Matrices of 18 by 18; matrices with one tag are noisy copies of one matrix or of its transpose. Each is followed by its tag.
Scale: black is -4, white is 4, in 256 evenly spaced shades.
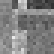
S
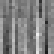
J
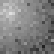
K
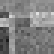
S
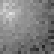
K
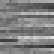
J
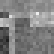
S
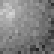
K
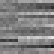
J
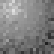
K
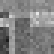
S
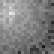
K
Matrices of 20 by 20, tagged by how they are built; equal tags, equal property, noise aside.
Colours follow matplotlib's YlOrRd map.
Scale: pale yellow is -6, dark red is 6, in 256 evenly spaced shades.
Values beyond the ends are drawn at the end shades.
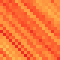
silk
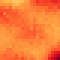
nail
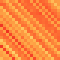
silk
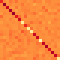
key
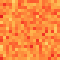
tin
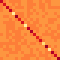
key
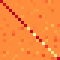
key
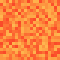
tin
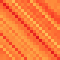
silk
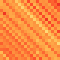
silk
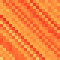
silk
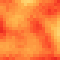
nail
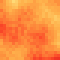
nail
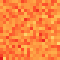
tin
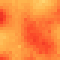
nail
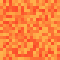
tin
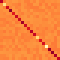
key
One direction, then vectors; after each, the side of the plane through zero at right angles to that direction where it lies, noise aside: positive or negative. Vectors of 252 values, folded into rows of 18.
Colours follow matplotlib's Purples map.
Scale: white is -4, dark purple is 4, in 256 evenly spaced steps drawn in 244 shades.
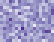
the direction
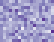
negative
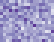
negative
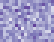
negative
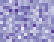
negative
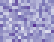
negative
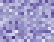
positive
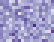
negative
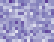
positive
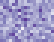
negative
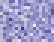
positive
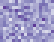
negative
